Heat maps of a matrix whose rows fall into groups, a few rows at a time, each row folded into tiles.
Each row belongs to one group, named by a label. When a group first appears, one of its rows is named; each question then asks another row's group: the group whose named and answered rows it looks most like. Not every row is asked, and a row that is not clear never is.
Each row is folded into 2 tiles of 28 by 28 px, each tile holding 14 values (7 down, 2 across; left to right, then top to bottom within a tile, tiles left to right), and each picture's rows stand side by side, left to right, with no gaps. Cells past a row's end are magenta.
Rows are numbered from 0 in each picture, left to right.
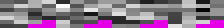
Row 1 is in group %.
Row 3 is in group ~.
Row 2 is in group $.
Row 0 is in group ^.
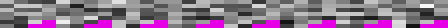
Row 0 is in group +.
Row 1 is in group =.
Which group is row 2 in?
~
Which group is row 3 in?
^
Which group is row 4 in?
=
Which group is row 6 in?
^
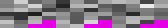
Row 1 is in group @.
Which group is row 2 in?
=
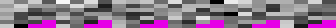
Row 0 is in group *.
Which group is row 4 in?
~
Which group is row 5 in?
*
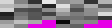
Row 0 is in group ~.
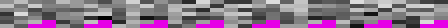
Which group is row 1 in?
+
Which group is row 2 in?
~
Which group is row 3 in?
^
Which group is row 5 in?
~
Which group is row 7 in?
+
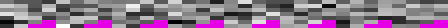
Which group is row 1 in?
=
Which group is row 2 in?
*
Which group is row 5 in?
@
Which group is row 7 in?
$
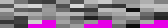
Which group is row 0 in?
+
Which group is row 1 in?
^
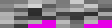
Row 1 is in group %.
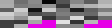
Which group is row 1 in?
@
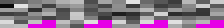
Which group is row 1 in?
~
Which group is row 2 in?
%
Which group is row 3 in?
@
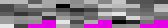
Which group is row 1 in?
@
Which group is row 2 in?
$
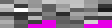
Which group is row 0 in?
%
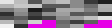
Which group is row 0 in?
~
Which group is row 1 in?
$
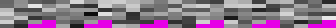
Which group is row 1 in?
%
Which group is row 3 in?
+
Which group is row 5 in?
$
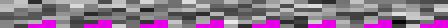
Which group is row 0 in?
~
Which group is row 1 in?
*
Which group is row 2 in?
*
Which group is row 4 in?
=
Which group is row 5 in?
+
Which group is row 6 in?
%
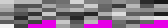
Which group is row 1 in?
%
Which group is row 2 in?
$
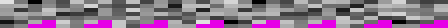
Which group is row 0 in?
+
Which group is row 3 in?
@
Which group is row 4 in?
+
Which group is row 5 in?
@
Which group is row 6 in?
=
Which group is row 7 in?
$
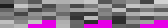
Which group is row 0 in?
@
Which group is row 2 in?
+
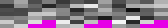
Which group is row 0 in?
@
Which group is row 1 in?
@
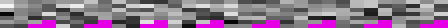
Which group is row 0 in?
~
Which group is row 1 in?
*
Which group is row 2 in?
+
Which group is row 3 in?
^
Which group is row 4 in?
$
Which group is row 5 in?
+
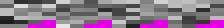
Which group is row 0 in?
$
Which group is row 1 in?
=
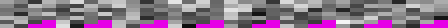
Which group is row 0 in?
=
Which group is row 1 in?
=
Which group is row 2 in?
~
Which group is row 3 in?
*
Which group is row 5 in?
*
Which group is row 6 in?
=
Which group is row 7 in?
^
